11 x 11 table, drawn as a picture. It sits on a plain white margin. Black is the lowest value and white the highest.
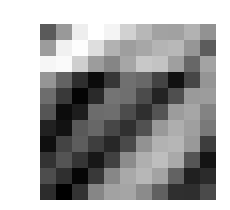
Roughest part: top left. Ninth with the highest average: top left. Seam: horizontal, 30% of the way down, the top part higher. Grain: diagonal, up to the right.
